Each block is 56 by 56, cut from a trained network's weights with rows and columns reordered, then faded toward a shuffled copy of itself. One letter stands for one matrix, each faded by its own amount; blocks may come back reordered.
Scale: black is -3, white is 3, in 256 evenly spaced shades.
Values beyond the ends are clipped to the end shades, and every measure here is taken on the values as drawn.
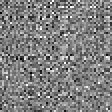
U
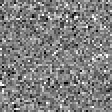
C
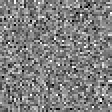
C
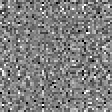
U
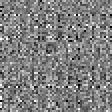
U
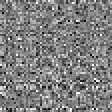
U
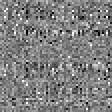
U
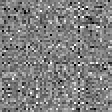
U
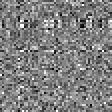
U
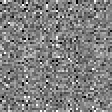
U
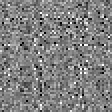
U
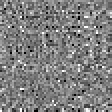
U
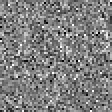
C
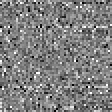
C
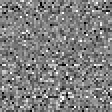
C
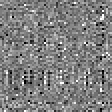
U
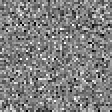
C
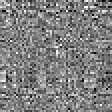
U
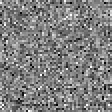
C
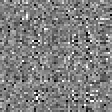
U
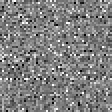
C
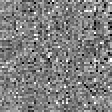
U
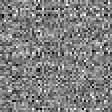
U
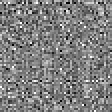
U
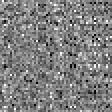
U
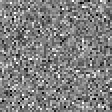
C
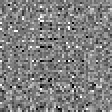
U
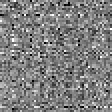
U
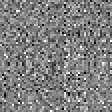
U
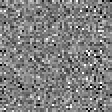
U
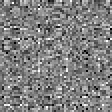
U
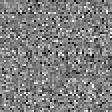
C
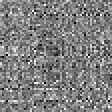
U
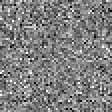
C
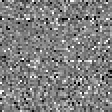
C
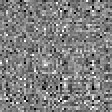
U
